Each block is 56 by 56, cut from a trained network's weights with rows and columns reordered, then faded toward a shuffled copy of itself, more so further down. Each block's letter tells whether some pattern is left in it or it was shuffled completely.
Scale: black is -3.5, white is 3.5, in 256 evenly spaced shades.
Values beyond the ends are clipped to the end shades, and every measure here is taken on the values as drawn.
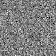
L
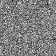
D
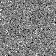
D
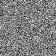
D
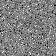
D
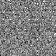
L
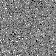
D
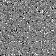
L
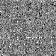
L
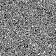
D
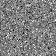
D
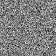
L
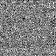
L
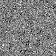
L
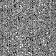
L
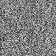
L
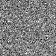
L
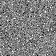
D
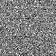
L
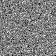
D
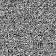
L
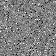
D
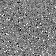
D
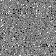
L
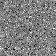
L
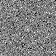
D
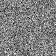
D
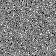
D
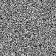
L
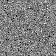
D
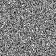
D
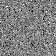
L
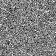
D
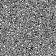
D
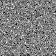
L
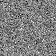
D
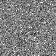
D
